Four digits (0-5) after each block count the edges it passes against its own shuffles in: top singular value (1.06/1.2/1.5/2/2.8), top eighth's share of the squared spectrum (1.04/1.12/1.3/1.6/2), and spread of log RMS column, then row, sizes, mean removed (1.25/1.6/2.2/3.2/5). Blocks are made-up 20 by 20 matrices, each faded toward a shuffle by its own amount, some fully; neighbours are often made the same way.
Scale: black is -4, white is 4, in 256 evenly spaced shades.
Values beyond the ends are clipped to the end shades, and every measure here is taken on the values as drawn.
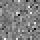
1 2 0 0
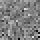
1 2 0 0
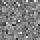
0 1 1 0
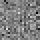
2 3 1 0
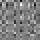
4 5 3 2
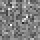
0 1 0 0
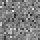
0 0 0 0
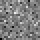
0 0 0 0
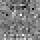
2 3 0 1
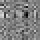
3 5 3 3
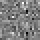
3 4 1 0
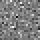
0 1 0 0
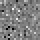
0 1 0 0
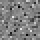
0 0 0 0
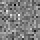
1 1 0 0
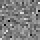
0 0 0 0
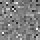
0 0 0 0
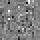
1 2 2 0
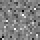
0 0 0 0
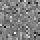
1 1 0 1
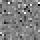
0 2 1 0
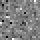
1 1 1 0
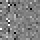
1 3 2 0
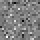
1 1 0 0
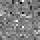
1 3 0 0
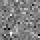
0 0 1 0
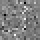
2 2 1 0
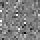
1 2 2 0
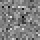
2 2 0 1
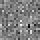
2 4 0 1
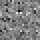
1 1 0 0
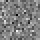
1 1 0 0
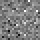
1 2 0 0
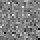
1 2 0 1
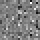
2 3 2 0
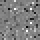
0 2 1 0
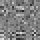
3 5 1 2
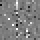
2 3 1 0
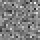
0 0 0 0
